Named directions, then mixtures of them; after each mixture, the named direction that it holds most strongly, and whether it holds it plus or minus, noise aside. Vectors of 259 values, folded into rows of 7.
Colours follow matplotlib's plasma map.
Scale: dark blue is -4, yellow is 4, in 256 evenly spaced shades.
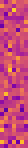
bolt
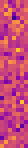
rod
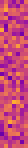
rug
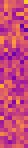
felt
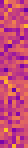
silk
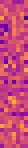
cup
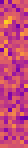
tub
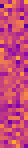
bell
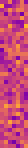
bell, minus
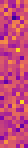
rod, plus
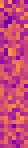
tub, minus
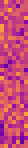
rug, plus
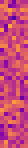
rug, plus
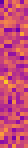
silk, plus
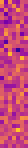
tub, minus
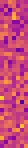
rod, minus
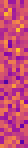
rod, plus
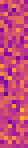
rug, minus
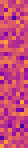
rod, plus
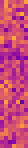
felt, plus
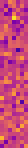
rod, minus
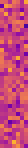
bell, plus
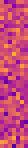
silk, minus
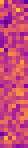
tub, minus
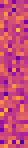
bolt, minus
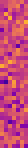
rug, minus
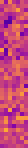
tub, minus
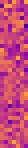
bell, plus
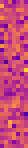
bell, minus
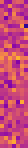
felt, minus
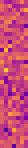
silk, minus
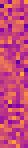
bell, plus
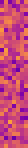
tub, plus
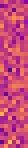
bolt, minus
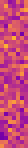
rug, plus
